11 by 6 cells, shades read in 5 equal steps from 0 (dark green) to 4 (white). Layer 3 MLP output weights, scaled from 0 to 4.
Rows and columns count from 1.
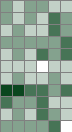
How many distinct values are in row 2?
3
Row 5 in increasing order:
1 1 2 2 3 3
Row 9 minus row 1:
-1 -1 0 -1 0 0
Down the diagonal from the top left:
2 3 3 2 2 3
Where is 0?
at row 8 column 1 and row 8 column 2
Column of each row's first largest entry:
2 2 1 1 1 4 1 5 5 1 6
